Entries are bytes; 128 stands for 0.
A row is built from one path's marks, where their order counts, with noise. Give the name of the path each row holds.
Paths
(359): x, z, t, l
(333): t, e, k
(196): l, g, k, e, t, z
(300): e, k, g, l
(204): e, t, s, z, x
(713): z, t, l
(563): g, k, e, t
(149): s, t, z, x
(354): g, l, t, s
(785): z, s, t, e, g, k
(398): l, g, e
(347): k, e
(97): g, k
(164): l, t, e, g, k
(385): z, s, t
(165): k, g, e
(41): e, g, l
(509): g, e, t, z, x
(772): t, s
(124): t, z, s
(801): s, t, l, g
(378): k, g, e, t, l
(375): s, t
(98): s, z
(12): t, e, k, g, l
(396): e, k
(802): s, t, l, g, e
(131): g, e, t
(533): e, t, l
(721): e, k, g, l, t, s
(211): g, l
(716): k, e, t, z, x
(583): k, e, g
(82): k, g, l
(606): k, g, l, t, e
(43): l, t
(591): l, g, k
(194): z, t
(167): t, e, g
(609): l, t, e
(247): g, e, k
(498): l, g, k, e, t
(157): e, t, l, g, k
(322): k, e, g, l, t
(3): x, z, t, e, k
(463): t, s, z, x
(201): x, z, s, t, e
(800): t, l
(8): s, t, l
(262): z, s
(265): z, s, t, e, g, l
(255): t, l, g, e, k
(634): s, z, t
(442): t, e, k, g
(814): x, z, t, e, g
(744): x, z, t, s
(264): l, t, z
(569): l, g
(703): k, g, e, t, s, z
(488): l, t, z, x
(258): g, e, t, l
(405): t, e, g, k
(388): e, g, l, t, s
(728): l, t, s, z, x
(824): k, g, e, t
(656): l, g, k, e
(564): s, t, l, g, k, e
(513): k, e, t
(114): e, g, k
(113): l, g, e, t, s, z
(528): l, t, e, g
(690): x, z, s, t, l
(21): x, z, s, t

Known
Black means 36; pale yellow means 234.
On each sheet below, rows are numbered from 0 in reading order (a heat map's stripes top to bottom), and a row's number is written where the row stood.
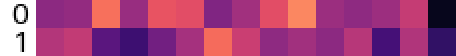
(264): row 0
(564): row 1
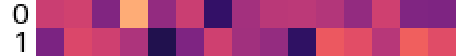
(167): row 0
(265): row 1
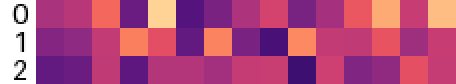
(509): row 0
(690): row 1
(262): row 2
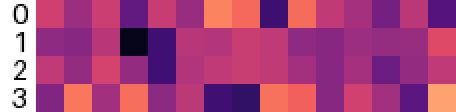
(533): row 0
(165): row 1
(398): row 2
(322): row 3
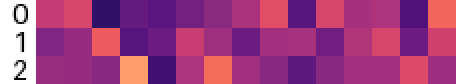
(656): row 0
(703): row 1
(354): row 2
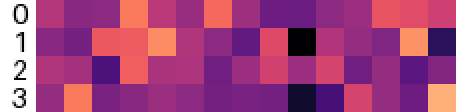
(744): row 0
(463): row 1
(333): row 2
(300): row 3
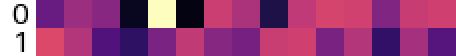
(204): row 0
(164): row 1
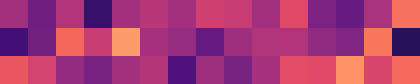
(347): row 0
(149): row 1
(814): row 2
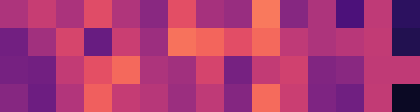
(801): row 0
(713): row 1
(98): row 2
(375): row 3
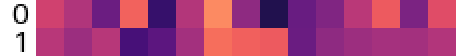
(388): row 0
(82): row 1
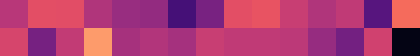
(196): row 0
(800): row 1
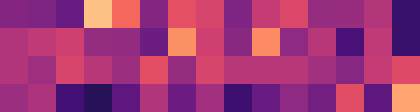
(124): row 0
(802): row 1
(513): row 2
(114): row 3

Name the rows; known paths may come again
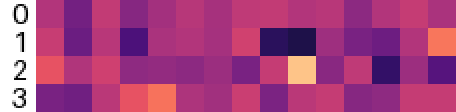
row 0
(211)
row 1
(396)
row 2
(528)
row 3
(98)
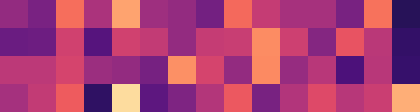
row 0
(488)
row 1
(194)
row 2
(802)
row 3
(716)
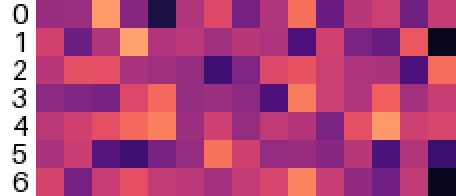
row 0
(378)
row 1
(772)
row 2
(196)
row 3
(21)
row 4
(359)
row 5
(564)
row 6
(43)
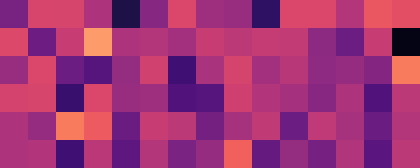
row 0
(265)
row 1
(800)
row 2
(583)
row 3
(442)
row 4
(113)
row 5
(591)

